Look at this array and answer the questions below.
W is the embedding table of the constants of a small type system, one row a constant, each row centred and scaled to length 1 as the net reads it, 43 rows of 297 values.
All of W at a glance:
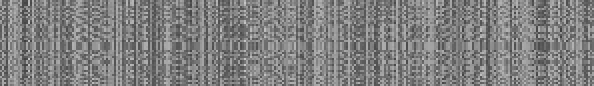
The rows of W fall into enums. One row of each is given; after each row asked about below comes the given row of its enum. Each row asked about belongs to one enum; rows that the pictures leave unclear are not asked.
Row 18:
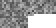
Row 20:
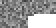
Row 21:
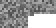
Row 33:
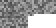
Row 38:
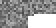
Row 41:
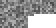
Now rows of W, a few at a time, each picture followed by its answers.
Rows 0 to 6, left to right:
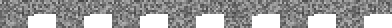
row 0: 38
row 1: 20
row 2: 38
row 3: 41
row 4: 33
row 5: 38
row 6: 41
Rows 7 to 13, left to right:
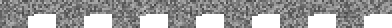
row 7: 38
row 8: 21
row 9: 18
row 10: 38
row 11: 20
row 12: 21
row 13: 33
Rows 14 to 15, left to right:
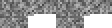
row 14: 18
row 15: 18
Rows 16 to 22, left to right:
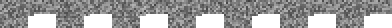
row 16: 21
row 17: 33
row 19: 41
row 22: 21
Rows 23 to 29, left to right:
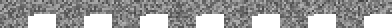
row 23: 21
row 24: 21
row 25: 38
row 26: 33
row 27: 41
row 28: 18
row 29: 20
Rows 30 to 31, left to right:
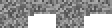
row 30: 21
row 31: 21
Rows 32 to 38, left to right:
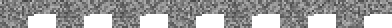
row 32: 20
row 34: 33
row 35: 20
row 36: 33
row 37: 18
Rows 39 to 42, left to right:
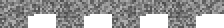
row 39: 41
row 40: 33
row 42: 33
